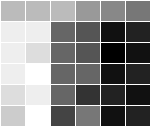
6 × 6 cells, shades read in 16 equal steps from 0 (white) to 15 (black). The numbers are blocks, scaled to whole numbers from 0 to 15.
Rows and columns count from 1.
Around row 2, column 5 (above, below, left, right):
7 15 10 13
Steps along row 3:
up up up up down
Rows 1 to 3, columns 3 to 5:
4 6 7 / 9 10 14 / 9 10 15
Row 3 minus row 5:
-1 1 0 -2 2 0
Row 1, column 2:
4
